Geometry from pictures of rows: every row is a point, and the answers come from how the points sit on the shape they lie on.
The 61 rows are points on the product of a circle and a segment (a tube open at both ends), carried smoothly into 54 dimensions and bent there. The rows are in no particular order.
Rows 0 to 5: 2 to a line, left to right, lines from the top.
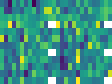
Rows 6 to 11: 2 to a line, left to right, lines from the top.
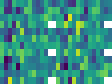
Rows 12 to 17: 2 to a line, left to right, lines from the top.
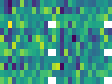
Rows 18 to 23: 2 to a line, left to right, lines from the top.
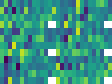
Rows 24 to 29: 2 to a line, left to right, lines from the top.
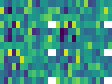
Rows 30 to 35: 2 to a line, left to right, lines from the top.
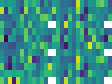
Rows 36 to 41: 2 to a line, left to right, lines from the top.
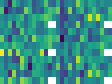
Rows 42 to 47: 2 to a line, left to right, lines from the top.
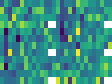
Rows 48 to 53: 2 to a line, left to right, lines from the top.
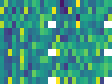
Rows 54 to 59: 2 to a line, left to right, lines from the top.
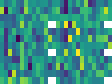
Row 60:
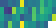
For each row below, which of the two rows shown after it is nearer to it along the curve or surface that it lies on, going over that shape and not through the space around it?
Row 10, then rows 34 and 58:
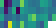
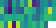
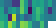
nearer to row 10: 58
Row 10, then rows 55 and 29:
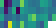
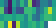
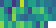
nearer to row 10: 29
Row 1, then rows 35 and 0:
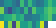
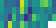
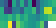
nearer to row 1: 0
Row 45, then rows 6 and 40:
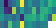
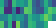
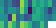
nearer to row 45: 40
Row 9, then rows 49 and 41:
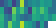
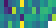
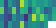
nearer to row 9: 49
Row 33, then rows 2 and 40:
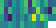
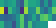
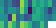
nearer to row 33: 2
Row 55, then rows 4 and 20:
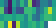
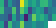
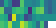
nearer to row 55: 20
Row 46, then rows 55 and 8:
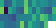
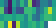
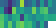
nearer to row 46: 55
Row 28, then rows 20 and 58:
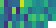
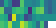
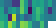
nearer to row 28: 58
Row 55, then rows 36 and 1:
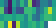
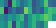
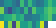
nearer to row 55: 1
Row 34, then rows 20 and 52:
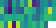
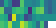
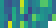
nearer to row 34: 20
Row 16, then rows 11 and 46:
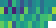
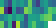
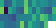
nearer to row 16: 11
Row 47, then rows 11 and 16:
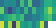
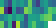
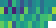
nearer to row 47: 11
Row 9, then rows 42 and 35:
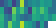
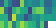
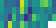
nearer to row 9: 35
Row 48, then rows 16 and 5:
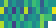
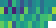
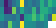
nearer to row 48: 16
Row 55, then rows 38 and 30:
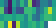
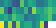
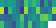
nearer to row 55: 38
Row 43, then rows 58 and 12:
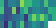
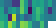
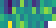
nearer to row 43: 58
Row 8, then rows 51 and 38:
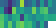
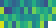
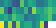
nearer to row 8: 38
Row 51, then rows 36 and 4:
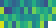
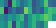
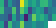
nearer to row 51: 36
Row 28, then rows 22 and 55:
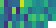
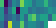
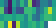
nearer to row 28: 22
